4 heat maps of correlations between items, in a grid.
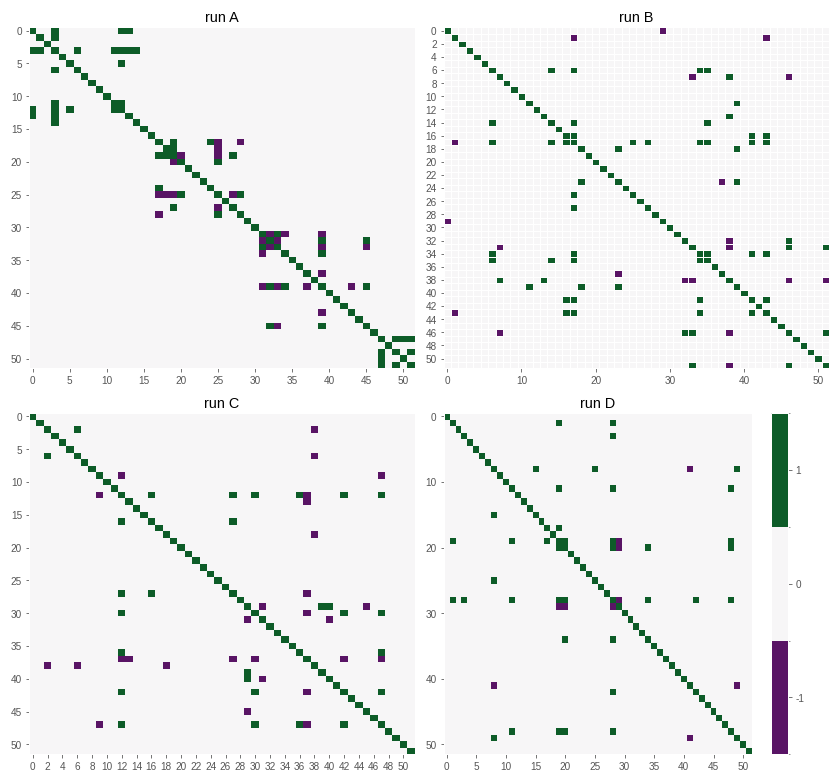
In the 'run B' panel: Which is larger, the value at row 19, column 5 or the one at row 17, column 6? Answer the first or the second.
the second
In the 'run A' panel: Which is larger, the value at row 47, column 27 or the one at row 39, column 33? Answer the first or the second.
the first
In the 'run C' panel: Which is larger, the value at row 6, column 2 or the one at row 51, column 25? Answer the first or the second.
the first
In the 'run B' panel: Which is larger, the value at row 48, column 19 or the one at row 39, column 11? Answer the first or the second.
the second
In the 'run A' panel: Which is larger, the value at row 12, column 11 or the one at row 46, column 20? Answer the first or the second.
the first
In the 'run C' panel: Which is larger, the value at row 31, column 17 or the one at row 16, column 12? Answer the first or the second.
the second
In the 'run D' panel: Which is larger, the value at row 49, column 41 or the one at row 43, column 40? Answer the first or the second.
the second
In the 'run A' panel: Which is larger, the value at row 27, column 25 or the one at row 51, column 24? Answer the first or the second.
the second
